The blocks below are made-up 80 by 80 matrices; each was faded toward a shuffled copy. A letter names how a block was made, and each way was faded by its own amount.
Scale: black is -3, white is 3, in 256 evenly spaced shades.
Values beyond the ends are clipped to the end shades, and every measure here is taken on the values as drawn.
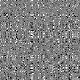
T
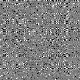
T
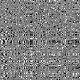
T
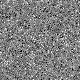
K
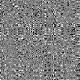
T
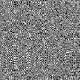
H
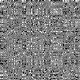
T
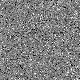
K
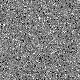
K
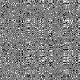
T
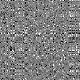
T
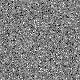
K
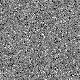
K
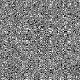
H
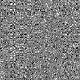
H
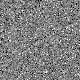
K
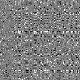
T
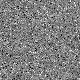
K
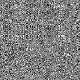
H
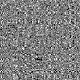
H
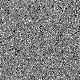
K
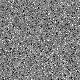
K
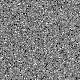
K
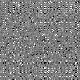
T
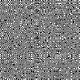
T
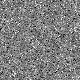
K
